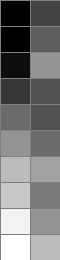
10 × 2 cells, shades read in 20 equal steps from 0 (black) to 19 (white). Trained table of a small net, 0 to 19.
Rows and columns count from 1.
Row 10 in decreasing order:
19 14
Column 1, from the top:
0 0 1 4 8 11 14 15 18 19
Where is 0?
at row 1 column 1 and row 2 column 1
